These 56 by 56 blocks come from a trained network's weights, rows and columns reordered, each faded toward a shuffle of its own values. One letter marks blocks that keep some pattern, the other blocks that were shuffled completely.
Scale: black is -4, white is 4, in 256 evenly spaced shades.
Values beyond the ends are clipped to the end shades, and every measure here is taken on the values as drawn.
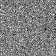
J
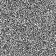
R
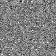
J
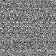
J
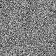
R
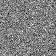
R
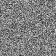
R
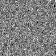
J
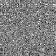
J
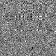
J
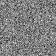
R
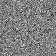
R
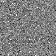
J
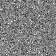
R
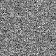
J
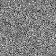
J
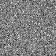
R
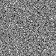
J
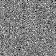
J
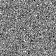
R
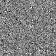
J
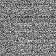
J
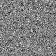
R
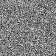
R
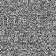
J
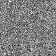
J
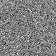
R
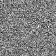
J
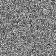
R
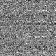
J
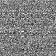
J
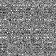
J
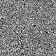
J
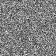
R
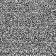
J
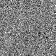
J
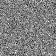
R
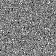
R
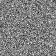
R
